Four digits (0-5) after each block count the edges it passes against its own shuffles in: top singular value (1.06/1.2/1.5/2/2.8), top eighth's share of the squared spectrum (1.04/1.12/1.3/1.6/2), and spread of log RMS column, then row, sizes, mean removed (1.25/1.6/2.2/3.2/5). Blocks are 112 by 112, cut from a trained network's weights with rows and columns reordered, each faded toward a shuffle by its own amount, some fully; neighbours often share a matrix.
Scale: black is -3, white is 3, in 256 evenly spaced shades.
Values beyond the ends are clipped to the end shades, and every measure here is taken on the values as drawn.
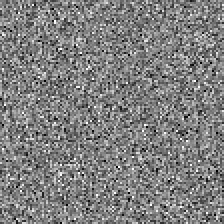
0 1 0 0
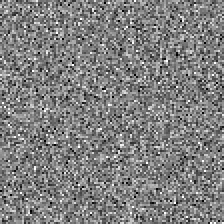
0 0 0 0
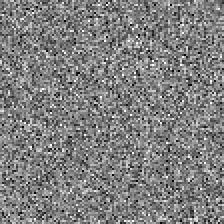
0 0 0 0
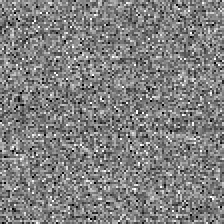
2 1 0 0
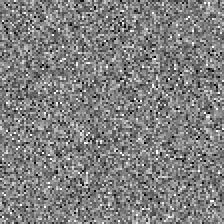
0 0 0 0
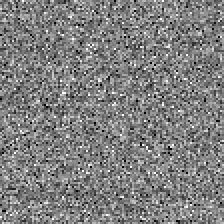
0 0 0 0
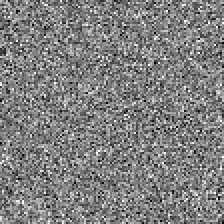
2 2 1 1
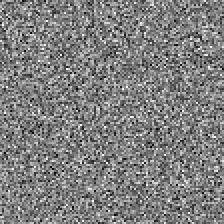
3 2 0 0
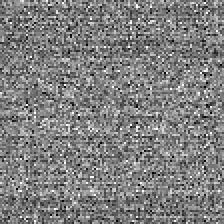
3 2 2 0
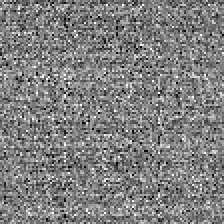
3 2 2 0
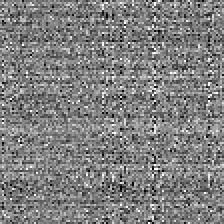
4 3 3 0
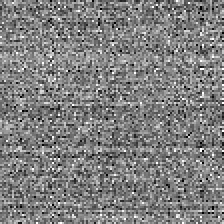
3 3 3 1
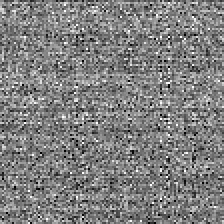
3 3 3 0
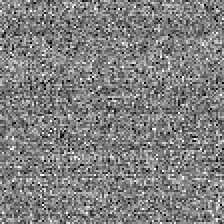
2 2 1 0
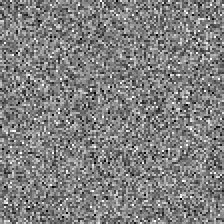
1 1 0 0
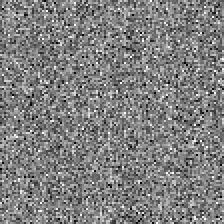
1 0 0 0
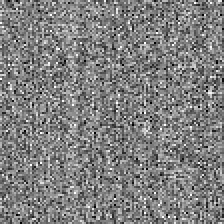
3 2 0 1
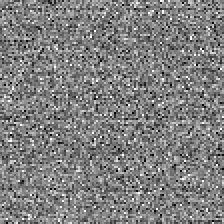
2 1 1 0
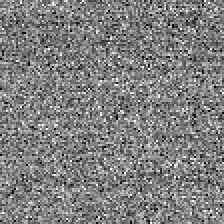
2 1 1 0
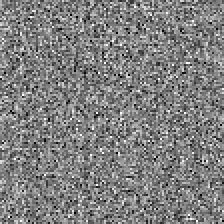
1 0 0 0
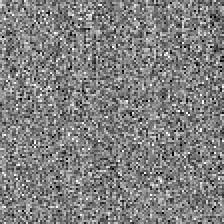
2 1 0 0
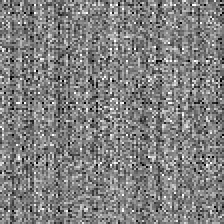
4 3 1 3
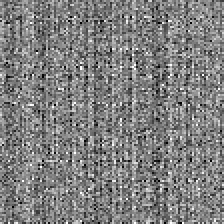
4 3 1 3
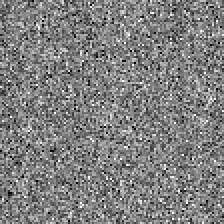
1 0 0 0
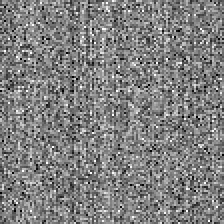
3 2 0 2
